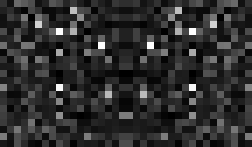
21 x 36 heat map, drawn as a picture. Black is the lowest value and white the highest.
Most values sit low, with a long tail of high ones. No regular stripes run through it. Overall the values sit about 20% of the way up the scale. The left and right halves mirror each other. There is no seam. There is no overall slope.
